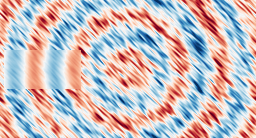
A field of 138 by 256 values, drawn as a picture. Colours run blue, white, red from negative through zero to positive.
Odd patch: calmer, in the middle left. Calmest part: middle left. Rings: centred on the centre. Slope: none. Average level on the scale: 50%.
